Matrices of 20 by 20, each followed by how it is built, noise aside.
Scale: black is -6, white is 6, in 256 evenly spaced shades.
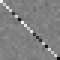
diagonal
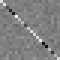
diagonal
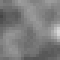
smooth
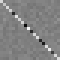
diagonal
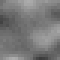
smooth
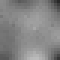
smooth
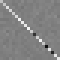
diagonal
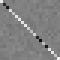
diagonal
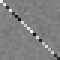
diagonal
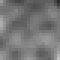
smooth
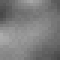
smooth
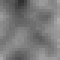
smooth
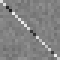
diagonal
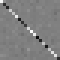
diagonal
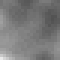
smooth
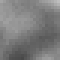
smooth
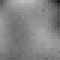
smooth
